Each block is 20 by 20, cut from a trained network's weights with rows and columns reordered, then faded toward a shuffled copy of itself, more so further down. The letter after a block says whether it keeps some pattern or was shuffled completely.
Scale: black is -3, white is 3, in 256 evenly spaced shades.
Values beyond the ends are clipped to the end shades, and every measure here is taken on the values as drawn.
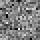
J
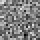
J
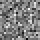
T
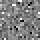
T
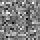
J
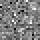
T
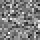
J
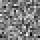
T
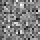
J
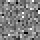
T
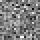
J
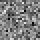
T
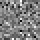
J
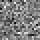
T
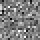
T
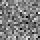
J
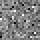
T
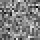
T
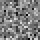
J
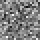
T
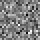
J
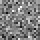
T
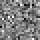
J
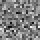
T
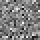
J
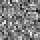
T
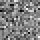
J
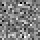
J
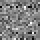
J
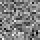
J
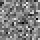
T
